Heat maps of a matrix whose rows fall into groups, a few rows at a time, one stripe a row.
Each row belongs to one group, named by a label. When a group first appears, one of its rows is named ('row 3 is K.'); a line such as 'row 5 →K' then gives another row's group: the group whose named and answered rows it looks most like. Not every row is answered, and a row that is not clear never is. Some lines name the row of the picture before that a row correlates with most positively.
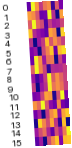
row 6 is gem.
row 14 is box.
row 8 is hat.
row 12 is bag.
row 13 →gem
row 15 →bag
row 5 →bag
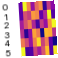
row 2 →box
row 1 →gem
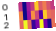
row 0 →hat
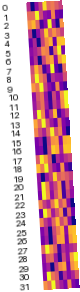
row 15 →bag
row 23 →gem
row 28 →box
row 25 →bag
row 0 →hat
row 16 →bag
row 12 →gem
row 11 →box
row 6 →bag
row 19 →hat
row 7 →gem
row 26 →bag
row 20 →gem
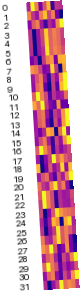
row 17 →hat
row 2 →box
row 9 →box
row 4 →hat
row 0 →gem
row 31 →hat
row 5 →hat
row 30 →box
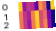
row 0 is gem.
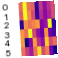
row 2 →gem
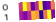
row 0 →gem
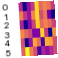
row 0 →hat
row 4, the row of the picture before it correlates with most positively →1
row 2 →hat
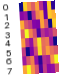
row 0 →gem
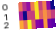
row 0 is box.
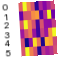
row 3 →box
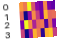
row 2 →gem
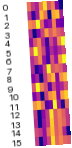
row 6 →box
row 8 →bag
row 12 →hat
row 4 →box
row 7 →hat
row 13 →hat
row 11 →gem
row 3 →hat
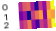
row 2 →box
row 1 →bag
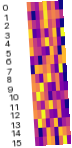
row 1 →hat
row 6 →bag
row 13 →gem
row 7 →gem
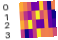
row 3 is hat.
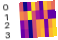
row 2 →bag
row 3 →bag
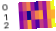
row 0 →box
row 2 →box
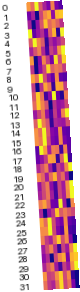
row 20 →box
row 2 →hat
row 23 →hat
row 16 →gem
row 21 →box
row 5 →box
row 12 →box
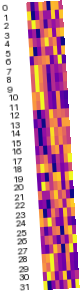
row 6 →gem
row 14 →hat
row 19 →bag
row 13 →bag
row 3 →bag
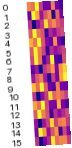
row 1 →gem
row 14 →gem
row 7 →bag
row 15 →hat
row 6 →gem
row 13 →hat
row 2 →hat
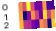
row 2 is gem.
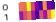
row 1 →box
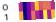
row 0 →hat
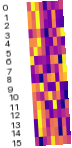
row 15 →hat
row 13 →gem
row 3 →box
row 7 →box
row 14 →gem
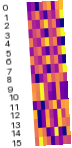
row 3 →box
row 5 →box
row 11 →bag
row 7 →box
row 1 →box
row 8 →hat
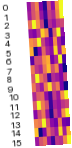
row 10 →box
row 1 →box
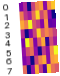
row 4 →gem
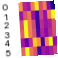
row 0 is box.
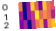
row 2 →bag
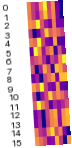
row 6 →box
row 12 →bag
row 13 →bag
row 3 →hat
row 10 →hat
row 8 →bag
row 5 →gem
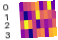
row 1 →hat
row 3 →bag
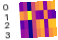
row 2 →bag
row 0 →bag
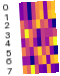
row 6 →bag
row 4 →box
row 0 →bag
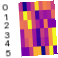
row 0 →hat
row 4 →box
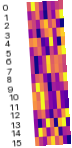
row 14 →gem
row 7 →hat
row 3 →bag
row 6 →hat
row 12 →box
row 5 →box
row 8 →box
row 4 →gem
